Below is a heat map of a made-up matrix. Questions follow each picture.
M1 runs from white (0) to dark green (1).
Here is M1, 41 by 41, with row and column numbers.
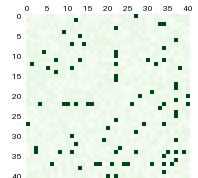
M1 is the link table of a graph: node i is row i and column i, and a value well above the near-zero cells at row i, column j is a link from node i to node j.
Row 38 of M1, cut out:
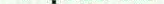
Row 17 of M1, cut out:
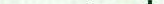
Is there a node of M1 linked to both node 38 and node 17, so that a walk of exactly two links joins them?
no
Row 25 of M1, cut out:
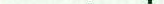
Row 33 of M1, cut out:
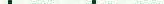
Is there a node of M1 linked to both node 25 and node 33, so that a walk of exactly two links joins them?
no
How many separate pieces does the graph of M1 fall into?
1
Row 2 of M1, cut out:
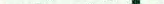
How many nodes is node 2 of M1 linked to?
2
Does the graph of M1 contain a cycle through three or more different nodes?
no
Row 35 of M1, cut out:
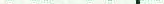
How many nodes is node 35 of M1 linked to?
1
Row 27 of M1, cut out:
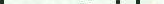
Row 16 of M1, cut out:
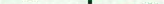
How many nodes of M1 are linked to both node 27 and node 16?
0
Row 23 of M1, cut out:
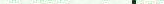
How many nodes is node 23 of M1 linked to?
1
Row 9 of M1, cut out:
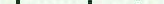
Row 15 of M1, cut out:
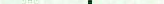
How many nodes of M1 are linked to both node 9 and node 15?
1
